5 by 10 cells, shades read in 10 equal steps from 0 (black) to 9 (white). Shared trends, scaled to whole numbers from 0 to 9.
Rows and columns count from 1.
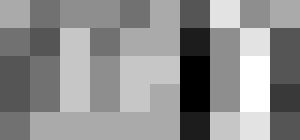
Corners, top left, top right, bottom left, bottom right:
6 6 4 3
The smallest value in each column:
3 3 5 4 4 6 0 5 5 2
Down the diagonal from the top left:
6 3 7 5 6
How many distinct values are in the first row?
5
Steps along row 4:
up up down up down down up up down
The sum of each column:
20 21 32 25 30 31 5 30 39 17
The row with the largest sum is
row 5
